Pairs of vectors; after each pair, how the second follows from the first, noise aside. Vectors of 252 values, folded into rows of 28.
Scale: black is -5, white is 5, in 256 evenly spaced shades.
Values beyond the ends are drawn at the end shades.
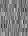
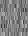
copied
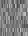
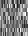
scaled up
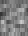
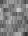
wrapped around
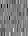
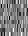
scaled up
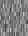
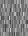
copied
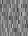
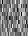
scaled up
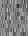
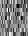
scaled up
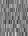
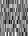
scaled up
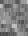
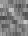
wrapped around
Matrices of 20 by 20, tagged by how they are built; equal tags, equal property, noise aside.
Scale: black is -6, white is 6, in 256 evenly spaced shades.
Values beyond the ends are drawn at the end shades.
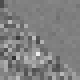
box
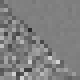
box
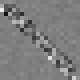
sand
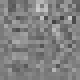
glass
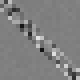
sand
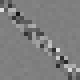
sand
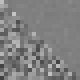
box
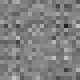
glass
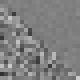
box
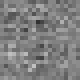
glass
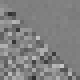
box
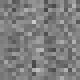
glass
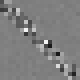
sand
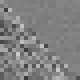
box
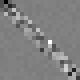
sand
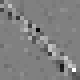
sand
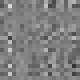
glass
